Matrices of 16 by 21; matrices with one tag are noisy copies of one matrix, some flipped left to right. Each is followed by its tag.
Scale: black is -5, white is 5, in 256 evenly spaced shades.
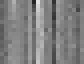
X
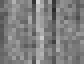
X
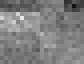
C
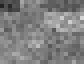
C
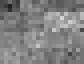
C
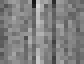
X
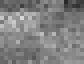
C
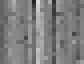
X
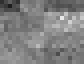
C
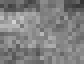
C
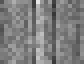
X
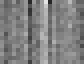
X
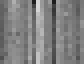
X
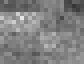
C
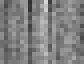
X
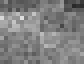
C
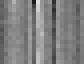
X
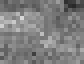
C
